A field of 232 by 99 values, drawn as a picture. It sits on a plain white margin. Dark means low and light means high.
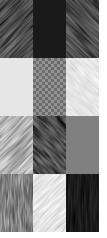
The table splits into 4 rows of 3 panels. Panel 1,1: low, slanting up to the right. Panel 1,2: very low, flat. Panel 1,3: low, slanting down to the right. Panel 2,1: very high, flat. Panel 2,2: middling, checkered. Panel 2,3: very high, slanting down to the right, faint in contrast. Panel 3,1: high, slanting up to the right. Panel 3,2: low, slanting down to the right. Panel 3,3: middling, flat. Panel 4,1: middling, streaked downward. Panel 4,2: very high, slanting up to the right, faint in contrast. Panel 4,3: very low, streaked downward, faint in contrast.
